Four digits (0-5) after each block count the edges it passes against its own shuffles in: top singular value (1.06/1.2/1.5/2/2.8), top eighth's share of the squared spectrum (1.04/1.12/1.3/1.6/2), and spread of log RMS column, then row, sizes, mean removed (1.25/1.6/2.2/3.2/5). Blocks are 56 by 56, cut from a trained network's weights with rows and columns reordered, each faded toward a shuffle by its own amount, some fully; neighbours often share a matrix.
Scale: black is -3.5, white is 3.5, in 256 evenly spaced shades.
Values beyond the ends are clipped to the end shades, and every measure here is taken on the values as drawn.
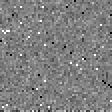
1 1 0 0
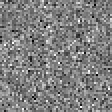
2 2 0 1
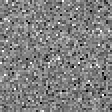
0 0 0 0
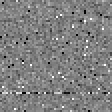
2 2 0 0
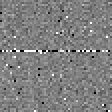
4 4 0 1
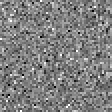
0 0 0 0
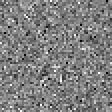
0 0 0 0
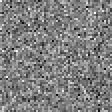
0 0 0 0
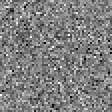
1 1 0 0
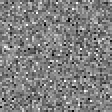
0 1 0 0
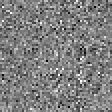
3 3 2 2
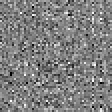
3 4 2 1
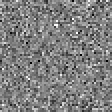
2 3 1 1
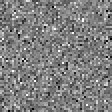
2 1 0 0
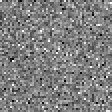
1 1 0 0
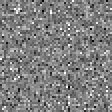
2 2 1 0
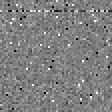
2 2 0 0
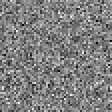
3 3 0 0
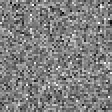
1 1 0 0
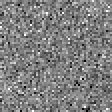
1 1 0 0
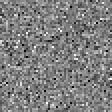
0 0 0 0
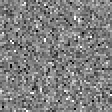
0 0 0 0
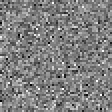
2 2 1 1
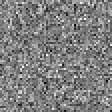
3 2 1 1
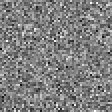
2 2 0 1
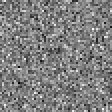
1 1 1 0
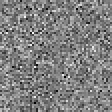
3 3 1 0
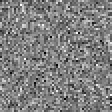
2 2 1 0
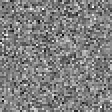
1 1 0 0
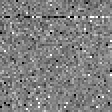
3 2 0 1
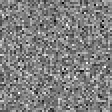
1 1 1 0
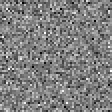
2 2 0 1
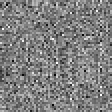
3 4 1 1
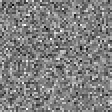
1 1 0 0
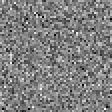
1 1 0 0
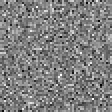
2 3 1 0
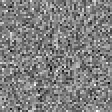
2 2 0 0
